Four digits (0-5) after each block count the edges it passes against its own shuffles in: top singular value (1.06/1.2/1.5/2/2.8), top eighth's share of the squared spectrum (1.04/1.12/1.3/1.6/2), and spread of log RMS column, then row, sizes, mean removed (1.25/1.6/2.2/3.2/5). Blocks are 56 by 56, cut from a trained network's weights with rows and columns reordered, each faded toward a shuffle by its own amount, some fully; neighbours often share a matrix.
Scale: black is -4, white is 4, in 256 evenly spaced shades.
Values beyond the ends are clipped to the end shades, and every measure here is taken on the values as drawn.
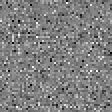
3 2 0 1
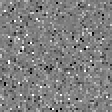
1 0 0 0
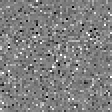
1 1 0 0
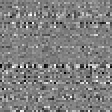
4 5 0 4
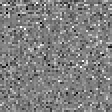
3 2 0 2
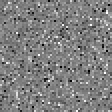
0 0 0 0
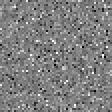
1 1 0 0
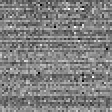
4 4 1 1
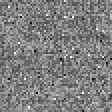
1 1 0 0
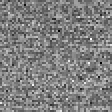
2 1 0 0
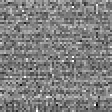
3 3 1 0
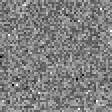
0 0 0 0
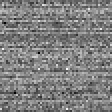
4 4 0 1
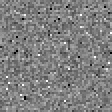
0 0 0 0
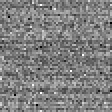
3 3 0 0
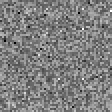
0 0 0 0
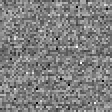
2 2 0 0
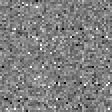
2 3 0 2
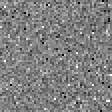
0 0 0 0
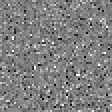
0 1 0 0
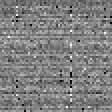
3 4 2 1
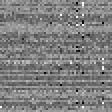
4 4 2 1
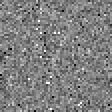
1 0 0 0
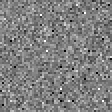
1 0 0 0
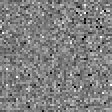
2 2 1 1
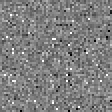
1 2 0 1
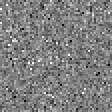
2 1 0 0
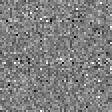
2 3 0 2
